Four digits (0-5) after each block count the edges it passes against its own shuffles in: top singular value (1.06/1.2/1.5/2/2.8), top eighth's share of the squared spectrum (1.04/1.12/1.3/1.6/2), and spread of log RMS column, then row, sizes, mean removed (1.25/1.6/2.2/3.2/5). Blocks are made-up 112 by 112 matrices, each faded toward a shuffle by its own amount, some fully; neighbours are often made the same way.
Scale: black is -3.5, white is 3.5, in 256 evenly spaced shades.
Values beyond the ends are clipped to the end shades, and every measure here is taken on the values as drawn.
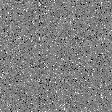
3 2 1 0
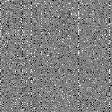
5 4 3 2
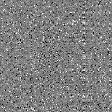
4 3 2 1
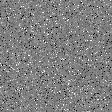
2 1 0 0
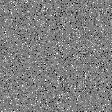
3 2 1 0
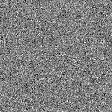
3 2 1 1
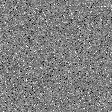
0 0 0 0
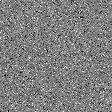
0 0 0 0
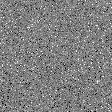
0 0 0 0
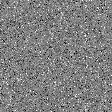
0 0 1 0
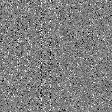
2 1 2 0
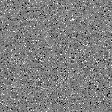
4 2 1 1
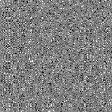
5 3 2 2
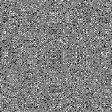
4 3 2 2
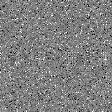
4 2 1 1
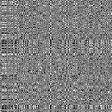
5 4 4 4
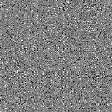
4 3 2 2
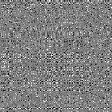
5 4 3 3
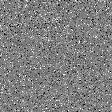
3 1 0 0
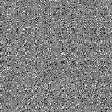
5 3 2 2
